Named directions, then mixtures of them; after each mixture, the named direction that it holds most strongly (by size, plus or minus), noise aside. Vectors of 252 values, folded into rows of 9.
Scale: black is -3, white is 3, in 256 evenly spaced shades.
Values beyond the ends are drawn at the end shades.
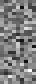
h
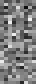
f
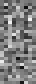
f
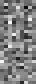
f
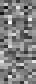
f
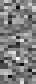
h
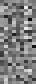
f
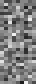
f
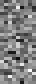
h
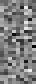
h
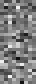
f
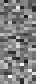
h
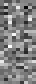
f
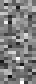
f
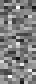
h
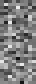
f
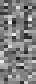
f
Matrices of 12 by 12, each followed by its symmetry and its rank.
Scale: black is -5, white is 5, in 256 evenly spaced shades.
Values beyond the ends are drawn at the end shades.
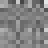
neither, rank two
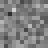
antisymmetric, full rank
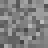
antisymmetric, full rank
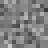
antisymmetric, full rank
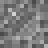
symmetric, full rank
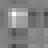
symmetric, rank one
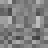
neither, rank two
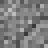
symmetric, full rank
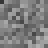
symmetric, full rank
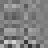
neither, rank two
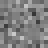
antisymmetric, full rank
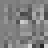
neither, rank two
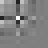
symmetric, rank one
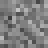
antisymmetric, full rank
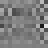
neither, rank two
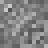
symmetric, full rank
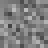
antisymmetric, full rank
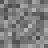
symmetric, full rank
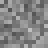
symmetric, full rank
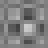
symmetric, rank one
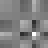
symmetric, rank one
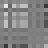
symmetric, rank one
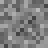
symmetric, full rank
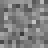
antisymmetric, full rank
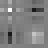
symmetric, rank one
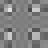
symmetric, rank one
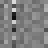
neither, rank two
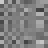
neither, rank two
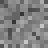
symmetric, full rank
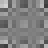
symmetric, rank one
